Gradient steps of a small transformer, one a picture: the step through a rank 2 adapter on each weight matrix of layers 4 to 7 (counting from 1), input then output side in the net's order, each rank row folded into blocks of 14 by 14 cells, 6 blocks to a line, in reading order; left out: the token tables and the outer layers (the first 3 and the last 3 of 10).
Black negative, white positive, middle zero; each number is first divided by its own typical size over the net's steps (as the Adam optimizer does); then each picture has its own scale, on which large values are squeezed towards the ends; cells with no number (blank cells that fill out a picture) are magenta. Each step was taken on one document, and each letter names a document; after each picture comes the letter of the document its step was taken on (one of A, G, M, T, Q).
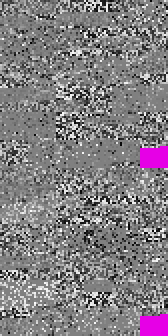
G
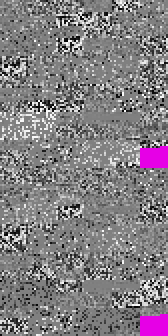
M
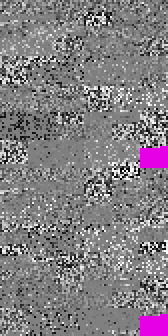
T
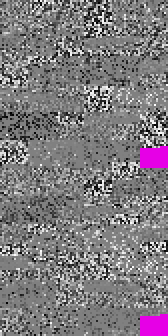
T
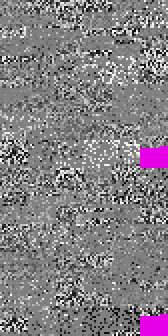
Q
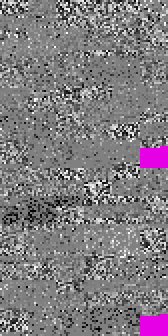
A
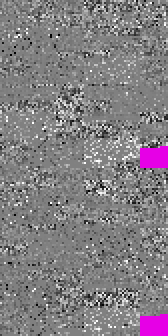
A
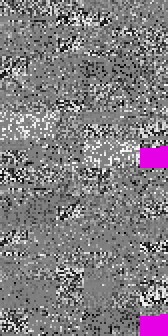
M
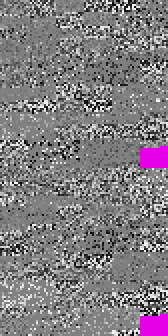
Q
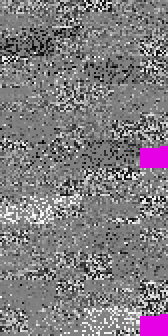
Q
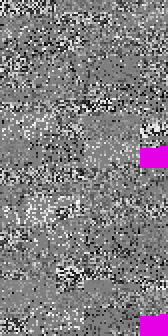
M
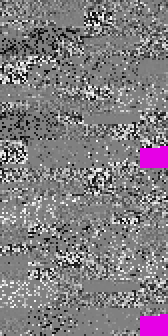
T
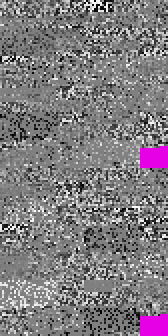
G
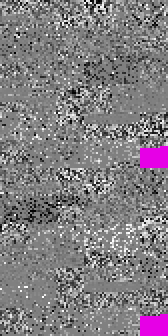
A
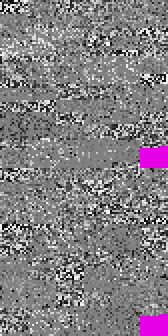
G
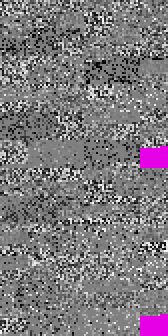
T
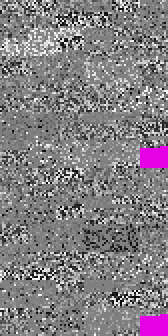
M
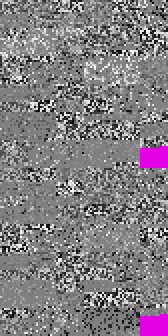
G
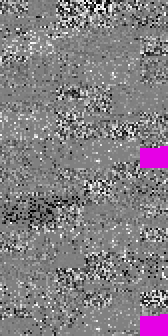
A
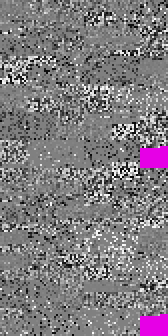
T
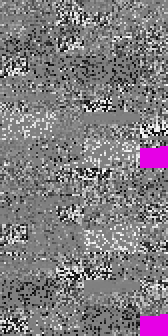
M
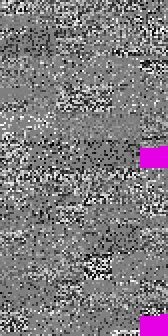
Q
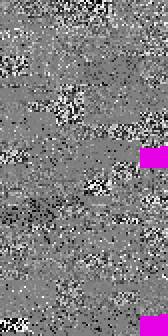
A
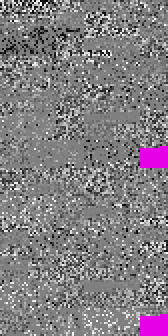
T
